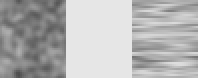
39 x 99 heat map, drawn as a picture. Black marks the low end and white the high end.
The table splits into one row of 3 panels. Panel 1,1: middling, blotchy. Panel 1,2: very high, flat. Panel 1,3: high, streaked across.
